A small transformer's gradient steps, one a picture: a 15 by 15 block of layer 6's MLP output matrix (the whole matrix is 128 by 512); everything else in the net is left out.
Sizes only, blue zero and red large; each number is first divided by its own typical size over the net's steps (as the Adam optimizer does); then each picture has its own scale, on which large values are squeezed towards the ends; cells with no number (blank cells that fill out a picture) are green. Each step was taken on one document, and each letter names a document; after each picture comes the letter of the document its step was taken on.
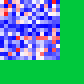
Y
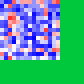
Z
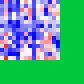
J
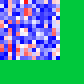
Y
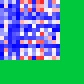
J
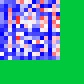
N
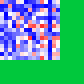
N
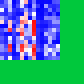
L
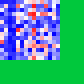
J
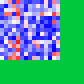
N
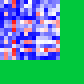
Z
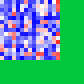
Z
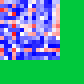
Z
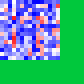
Z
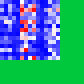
L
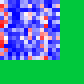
J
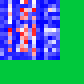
L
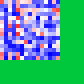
N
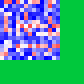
N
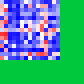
J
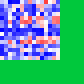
J
